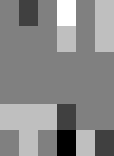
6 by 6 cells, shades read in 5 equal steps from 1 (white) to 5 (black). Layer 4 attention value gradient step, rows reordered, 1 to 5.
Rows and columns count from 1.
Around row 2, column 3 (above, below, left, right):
3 3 3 2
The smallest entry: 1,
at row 1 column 4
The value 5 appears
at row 6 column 4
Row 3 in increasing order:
3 3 3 3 3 3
